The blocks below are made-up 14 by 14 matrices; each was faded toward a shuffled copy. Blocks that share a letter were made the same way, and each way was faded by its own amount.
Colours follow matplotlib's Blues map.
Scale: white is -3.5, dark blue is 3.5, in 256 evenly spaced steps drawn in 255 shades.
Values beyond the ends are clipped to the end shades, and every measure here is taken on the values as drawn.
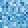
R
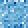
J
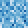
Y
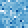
R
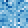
Y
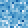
R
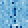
J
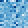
Y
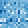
Y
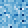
R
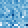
R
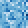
Y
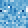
R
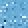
J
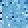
J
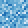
R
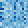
Y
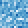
R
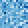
R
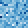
R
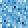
R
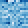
Y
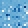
J
